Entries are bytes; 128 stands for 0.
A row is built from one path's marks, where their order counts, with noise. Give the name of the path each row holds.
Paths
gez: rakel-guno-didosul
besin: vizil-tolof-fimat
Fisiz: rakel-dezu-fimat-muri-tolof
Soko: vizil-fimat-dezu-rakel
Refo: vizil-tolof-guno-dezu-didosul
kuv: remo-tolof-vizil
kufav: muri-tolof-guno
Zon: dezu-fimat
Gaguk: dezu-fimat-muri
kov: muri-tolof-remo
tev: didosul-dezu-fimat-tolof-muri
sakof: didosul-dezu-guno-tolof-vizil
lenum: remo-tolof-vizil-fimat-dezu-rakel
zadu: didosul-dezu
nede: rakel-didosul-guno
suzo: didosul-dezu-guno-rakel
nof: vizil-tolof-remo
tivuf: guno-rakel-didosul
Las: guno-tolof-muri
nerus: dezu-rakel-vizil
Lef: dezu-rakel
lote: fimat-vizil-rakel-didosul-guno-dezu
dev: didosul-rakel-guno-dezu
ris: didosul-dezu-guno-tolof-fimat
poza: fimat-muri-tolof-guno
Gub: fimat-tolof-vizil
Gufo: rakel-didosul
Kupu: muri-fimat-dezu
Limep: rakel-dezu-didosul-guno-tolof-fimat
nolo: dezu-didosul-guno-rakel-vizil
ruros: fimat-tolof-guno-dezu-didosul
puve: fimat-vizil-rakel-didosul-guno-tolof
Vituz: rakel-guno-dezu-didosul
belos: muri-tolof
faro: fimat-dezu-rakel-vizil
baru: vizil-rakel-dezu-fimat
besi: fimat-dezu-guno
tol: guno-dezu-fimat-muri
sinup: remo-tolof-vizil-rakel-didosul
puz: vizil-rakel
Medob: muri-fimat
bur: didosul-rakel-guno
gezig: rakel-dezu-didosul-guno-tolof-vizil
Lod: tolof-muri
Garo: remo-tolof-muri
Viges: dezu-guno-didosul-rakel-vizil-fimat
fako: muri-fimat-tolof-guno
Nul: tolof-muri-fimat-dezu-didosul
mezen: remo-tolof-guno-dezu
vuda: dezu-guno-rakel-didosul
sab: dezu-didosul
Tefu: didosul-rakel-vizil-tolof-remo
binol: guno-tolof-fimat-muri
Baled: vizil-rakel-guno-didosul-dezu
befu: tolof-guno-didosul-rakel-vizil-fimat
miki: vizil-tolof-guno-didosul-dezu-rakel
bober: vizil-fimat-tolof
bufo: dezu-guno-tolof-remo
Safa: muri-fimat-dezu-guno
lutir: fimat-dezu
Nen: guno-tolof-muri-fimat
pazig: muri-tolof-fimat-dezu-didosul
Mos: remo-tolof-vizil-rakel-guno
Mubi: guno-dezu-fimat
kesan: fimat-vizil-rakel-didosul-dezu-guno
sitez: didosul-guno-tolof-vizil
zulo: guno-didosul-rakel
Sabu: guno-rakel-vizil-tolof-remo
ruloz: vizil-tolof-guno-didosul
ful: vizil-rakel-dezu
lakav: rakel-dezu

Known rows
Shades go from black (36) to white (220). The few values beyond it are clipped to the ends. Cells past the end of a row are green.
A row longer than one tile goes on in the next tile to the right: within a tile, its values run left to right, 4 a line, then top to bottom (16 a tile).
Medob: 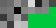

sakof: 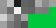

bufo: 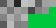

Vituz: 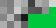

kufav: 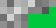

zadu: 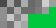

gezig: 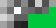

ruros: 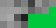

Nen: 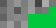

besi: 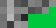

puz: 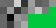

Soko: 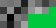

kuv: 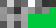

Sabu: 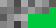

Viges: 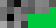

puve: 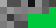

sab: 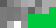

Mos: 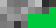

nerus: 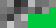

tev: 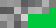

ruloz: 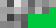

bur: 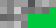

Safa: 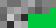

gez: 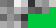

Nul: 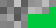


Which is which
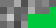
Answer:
Fisiz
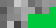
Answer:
binol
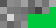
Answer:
lakav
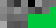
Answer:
lote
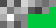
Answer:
mezen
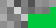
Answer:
sitez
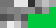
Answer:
tivuf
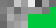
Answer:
belos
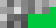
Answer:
Refo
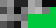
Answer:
lenum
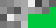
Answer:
kov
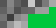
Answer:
Lef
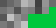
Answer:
Kupu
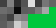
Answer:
Zon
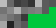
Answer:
kesan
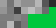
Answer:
sinup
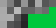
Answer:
Limep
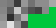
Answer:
nolo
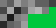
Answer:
bober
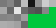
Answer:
dev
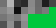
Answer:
Gub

